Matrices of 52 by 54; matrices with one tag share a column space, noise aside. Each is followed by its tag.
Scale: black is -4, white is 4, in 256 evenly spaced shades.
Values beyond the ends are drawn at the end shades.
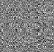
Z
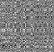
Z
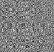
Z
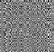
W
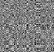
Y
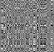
Y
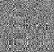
Y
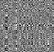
Y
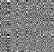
W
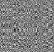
Z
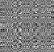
Z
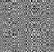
W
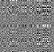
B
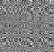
B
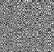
W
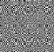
B
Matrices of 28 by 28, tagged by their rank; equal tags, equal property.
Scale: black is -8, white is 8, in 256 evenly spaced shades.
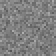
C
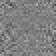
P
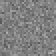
C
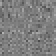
P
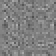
P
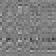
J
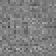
P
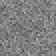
C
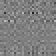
J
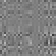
J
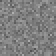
C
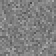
C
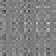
J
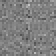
P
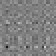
J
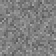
C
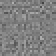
P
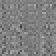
P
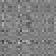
J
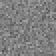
C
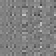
J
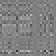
J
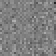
P
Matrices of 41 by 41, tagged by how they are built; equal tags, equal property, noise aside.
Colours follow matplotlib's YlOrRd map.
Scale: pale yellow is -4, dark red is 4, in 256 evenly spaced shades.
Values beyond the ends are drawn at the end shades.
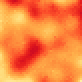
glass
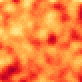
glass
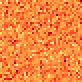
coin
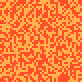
coin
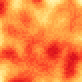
glass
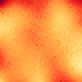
glass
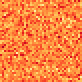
coin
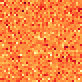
coin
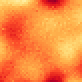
glass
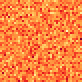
coin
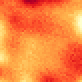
glass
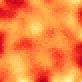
glass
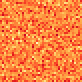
coin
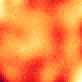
glass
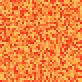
coin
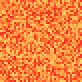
coin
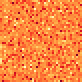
coin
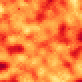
glass
